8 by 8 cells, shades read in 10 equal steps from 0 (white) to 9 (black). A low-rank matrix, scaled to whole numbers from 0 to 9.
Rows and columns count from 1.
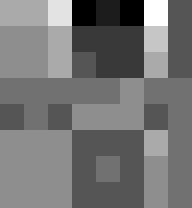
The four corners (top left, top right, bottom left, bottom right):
3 6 4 5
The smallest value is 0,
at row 1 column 7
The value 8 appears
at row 1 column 5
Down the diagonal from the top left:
3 4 3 5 4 6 4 5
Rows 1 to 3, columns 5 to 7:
8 9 0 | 7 7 2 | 7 7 3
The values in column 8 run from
5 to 6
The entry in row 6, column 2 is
4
